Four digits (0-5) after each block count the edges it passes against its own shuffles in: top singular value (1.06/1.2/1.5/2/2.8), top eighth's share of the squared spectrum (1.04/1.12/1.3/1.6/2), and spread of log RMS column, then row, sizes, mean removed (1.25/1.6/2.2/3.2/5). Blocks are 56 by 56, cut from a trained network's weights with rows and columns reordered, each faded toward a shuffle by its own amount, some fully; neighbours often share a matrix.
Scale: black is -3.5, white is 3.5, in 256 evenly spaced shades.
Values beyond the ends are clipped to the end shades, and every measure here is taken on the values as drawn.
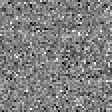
1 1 0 1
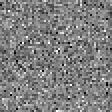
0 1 0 0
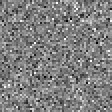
0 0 0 0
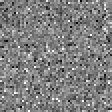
0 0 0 0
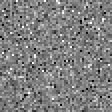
0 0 0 0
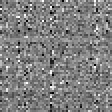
2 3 3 1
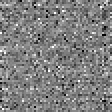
1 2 2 0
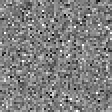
0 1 1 0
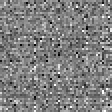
2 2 2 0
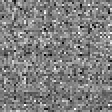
2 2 2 1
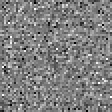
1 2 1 0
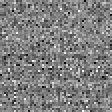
2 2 1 0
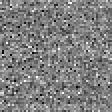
2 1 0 0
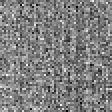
2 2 0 1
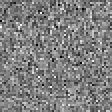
2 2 0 0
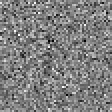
1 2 1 1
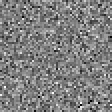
1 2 0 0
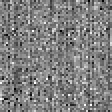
3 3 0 3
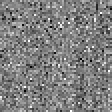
1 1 0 1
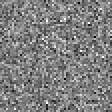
1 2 1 0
